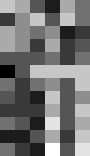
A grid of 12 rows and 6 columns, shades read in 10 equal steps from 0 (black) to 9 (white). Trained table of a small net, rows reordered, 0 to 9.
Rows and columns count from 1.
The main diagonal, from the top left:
7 5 4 6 2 7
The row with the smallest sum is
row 5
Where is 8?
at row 10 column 4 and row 12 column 6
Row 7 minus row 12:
0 0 3 -4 0 -1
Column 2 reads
6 5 5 5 3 3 2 2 2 3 1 2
